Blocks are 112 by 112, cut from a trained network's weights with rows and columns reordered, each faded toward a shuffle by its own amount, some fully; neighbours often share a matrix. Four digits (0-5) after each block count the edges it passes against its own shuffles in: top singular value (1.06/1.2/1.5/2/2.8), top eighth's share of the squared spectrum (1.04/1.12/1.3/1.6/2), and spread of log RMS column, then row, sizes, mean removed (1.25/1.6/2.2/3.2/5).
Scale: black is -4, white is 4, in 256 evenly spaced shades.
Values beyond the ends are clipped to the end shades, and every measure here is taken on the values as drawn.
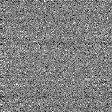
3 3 2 1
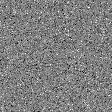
0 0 0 0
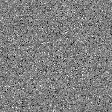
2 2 1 0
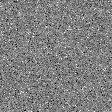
0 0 0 0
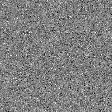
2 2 1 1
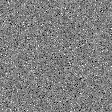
0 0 0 0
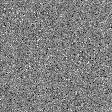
0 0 0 0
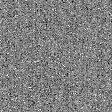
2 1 0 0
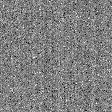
2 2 0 1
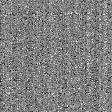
3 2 0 2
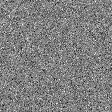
1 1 0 0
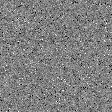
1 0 0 0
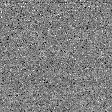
1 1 0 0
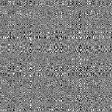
4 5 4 4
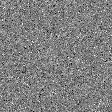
1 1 0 0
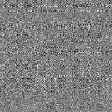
4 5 3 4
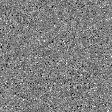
2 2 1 1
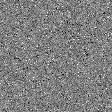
1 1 0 0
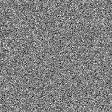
3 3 1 1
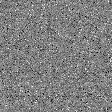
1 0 0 0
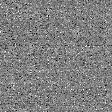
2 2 1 0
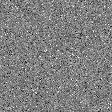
1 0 0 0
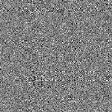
3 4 2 3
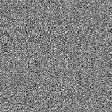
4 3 2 2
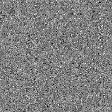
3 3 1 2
